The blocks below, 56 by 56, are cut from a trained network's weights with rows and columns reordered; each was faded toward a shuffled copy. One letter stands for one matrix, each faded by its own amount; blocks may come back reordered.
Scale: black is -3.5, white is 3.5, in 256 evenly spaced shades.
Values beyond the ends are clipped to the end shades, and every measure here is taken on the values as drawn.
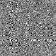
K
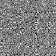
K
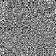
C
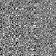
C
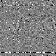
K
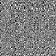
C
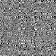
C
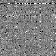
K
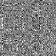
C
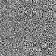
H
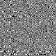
K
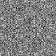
H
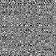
C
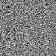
H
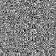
H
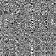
C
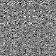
K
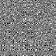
K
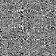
K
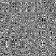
C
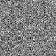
H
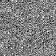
H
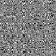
C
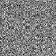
H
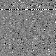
K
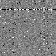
K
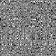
K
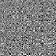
C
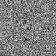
H
